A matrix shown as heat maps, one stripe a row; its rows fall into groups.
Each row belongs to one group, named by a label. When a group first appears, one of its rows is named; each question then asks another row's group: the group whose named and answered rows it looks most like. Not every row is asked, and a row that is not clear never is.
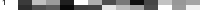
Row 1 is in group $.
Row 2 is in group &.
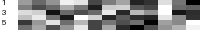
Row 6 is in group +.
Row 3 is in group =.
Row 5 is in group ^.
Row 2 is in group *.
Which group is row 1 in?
*
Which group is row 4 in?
$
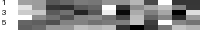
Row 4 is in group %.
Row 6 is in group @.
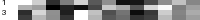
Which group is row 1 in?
+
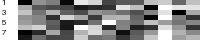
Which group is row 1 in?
$
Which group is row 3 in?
%
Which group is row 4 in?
*
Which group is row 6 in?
$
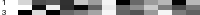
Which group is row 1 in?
%
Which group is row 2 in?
%
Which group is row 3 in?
=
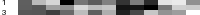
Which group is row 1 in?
^
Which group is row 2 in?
@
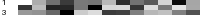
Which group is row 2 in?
&
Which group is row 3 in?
$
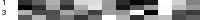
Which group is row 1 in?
@
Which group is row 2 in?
@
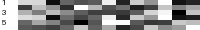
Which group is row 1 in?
=
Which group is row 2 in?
$
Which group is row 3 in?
%
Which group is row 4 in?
=
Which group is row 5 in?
&
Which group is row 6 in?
+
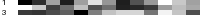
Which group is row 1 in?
@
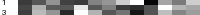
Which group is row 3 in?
$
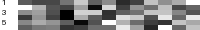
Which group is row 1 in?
+
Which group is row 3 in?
$
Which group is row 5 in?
&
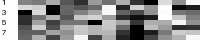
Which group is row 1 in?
^
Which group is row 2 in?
=
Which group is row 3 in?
=
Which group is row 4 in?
@
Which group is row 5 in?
&
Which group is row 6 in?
=
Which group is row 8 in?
+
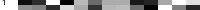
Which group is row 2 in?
*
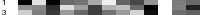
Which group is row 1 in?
=
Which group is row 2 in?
*
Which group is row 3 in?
*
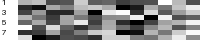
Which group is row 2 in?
@
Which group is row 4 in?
*
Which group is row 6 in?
%
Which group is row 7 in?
@
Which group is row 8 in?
&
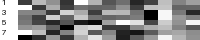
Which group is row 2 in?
%
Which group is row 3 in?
*
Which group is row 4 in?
^
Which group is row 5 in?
&
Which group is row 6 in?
$
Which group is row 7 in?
+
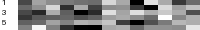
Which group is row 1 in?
=
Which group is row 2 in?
^
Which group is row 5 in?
@
